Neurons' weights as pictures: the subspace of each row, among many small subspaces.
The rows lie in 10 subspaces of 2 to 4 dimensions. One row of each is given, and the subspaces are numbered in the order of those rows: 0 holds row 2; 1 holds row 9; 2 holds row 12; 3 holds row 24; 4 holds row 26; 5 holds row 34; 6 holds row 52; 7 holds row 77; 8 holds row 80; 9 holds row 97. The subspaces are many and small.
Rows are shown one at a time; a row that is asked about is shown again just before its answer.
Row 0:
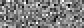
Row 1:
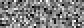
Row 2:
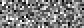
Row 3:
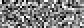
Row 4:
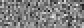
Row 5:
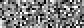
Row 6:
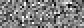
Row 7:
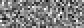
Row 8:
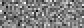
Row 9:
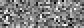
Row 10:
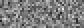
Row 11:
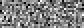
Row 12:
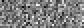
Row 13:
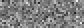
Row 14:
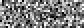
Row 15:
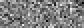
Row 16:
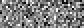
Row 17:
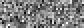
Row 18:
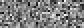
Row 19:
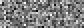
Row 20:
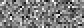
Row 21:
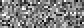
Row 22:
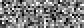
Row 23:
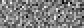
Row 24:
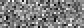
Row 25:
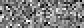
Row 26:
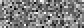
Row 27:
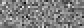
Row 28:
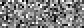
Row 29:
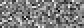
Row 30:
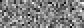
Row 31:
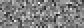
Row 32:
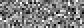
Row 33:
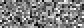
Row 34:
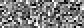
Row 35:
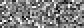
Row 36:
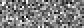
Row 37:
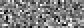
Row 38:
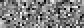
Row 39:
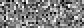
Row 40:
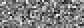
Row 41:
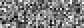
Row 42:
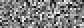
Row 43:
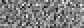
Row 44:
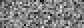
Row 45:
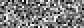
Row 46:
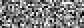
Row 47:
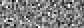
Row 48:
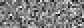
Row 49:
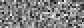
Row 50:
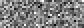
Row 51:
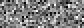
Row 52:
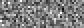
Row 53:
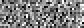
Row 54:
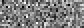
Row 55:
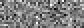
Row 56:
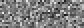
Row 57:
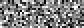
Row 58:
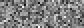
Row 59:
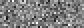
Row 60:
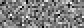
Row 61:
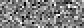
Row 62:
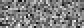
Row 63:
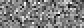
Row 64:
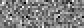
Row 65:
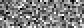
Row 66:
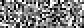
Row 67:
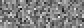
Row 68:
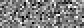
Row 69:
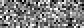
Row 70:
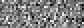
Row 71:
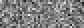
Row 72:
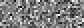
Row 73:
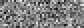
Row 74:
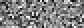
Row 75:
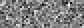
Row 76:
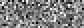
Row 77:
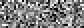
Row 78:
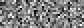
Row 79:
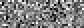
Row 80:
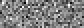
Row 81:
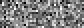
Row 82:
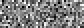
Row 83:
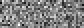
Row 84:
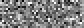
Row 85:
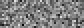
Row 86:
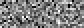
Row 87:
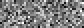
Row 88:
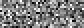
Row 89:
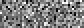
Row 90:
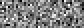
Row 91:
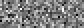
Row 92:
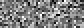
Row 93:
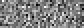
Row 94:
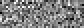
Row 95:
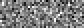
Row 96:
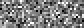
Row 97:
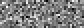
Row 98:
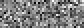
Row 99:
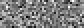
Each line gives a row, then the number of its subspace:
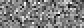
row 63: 7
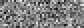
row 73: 3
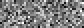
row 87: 1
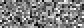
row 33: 5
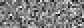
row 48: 8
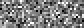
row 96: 6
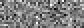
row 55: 7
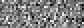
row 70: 2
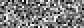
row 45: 3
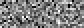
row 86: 5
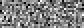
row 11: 9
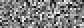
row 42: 7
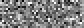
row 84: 9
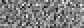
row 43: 2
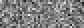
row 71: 1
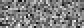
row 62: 6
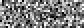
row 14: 6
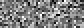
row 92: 7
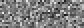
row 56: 0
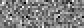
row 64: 8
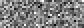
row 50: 4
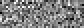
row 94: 9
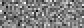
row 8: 9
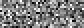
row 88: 1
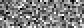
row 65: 9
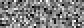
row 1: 6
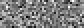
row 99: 9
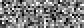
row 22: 6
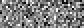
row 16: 2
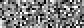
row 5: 1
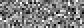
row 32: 9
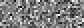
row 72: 8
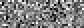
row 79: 7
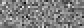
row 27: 8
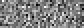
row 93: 2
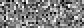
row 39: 4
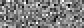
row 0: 4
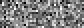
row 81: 4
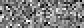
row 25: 2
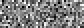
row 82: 8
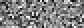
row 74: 9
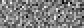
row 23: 2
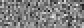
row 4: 0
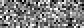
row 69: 3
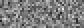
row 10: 6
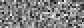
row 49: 0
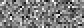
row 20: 8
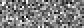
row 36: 0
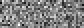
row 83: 9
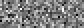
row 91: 6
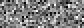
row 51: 4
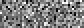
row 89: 2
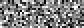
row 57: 1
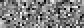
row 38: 1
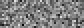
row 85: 6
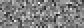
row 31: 3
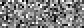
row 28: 7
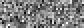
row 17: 5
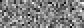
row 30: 1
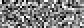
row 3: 9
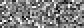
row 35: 5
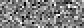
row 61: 7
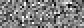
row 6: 7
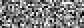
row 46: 9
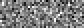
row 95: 6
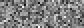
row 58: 1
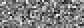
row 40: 0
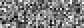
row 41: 5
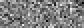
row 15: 1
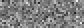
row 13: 9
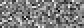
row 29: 5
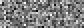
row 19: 4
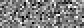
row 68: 7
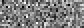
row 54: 8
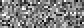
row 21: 9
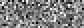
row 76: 7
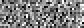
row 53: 2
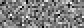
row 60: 8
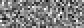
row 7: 6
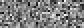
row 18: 0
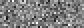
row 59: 3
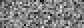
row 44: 4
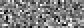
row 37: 1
